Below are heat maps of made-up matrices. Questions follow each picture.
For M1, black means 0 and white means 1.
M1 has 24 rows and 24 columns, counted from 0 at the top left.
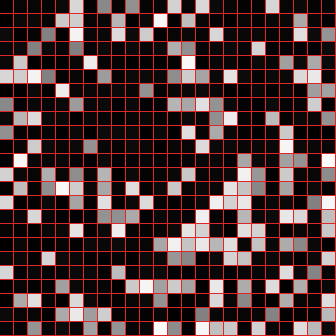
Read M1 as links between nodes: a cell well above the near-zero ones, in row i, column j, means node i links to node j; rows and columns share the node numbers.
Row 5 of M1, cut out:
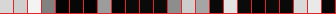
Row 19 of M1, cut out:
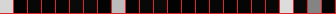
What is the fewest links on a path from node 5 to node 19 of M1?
2
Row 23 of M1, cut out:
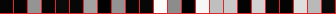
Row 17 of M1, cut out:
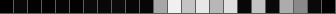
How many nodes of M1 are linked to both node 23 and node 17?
7
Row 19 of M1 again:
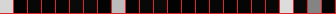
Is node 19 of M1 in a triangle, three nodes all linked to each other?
no
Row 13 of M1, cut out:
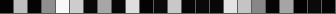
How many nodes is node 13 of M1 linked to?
11
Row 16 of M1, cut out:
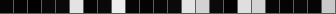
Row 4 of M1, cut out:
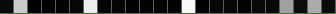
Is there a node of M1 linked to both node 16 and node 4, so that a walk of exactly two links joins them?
yes
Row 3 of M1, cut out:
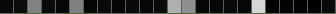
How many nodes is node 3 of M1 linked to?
5
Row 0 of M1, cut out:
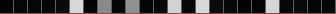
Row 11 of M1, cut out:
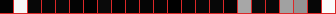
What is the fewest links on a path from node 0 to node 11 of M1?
3
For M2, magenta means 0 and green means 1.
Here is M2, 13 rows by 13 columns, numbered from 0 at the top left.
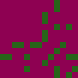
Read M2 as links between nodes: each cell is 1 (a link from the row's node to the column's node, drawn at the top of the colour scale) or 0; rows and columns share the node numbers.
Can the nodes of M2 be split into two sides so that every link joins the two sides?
no
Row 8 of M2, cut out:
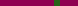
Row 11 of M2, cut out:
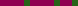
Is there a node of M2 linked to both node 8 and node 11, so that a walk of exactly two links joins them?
yes
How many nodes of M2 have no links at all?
0
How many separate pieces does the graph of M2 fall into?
2
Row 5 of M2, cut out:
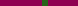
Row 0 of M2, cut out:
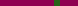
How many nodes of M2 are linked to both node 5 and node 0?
0
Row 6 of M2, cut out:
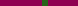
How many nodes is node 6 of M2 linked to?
1
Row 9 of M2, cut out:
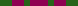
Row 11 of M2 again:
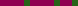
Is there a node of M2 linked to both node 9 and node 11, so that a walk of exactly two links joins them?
yes
